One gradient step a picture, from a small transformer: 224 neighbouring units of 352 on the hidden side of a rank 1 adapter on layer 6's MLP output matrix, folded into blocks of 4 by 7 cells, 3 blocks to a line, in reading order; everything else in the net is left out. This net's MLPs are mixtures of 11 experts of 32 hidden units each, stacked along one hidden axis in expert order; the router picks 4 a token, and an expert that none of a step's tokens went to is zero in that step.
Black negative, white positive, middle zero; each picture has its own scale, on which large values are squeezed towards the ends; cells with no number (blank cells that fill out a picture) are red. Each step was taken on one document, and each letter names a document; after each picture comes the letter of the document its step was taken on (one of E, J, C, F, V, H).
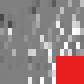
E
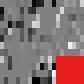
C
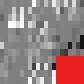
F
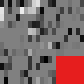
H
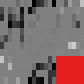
C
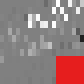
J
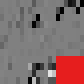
C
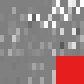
J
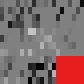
C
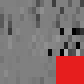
E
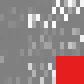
J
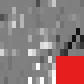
F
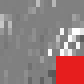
E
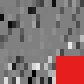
C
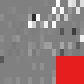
J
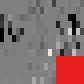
E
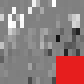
F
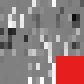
F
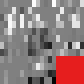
F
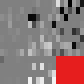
J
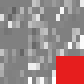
F
